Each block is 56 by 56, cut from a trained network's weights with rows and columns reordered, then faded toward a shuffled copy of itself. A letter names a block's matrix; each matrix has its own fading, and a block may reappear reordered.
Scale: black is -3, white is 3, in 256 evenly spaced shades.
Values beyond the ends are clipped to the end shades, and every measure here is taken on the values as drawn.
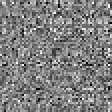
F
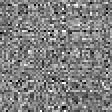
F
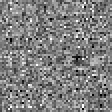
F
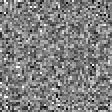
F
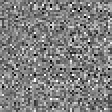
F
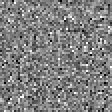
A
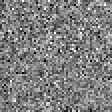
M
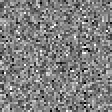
A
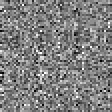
F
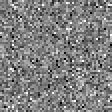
A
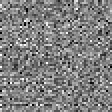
F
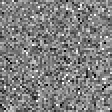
A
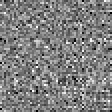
F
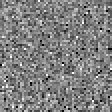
M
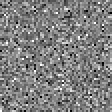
A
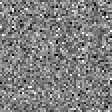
A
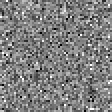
A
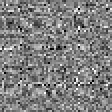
F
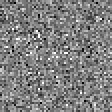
A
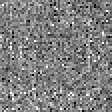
M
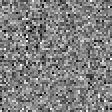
A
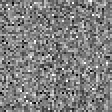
M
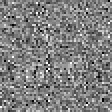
F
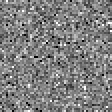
M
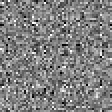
F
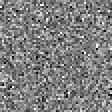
A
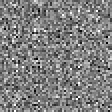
F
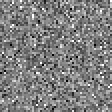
A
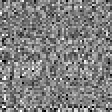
F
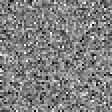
A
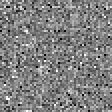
M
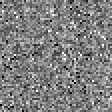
M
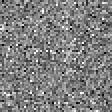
M
